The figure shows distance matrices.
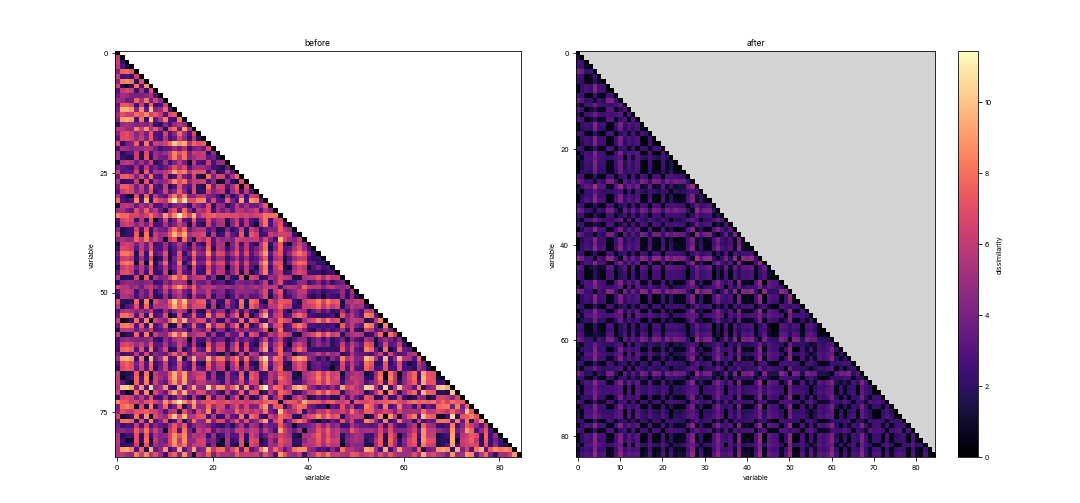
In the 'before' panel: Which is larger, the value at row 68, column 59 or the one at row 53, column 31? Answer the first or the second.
the second
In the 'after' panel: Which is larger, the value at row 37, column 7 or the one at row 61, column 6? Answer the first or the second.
the second
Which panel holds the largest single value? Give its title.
before
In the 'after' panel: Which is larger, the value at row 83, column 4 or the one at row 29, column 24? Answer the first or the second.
the first
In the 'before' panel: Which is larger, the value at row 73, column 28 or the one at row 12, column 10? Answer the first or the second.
the second
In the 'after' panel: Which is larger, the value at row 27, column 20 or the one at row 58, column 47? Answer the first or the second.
the first
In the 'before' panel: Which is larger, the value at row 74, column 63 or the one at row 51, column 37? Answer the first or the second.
the first
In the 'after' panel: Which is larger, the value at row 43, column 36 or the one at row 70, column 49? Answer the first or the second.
the first
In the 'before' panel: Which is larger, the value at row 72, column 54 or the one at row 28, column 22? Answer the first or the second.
the second
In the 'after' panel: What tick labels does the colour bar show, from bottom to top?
0, 2, 4, 6, 8, 10
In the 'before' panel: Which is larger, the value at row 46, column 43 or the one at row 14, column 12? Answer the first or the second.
the second
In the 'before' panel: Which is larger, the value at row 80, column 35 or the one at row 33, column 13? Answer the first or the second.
the first
